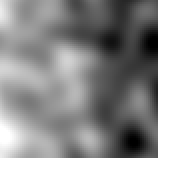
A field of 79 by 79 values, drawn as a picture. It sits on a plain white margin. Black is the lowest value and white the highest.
Ninth with the lowest average: top right. Lone odd cells: none. Grain: smooth. Odd rows or columns: none. Ninth with the highest average: bottom left. Slope: up to the left.
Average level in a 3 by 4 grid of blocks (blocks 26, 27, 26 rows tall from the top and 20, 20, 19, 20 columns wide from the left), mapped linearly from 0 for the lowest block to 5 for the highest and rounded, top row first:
4200
4421
5320
